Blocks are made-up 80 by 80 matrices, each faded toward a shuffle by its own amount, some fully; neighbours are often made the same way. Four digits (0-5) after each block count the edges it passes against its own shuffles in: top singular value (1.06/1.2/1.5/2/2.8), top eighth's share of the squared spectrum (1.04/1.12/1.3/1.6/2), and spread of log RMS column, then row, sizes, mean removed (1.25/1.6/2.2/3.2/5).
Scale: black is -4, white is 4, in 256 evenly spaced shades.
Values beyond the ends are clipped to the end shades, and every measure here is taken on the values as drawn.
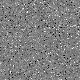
0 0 0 1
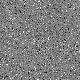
0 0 0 0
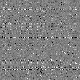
4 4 1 3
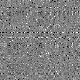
4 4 1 2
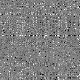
4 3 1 2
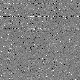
4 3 1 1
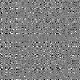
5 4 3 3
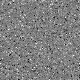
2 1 0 0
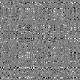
4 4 2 3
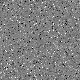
1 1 0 0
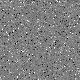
1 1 0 0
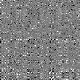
4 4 2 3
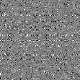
4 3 2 2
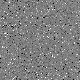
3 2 0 1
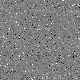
2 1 0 0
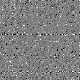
4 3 1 2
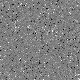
1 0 0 0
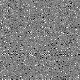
3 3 1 2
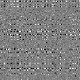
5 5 2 3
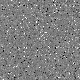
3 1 0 0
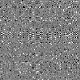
4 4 2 3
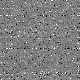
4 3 0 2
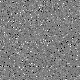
3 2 0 1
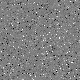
0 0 0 0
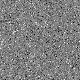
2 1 0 0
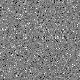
3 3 1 1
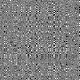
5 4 3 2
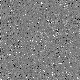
2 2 1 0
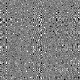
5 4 3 2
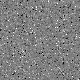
2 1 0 0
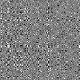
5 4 3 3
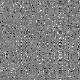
4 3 2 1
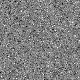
2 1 0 0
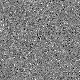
2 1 0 0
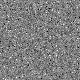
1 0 0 0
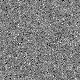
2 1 0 0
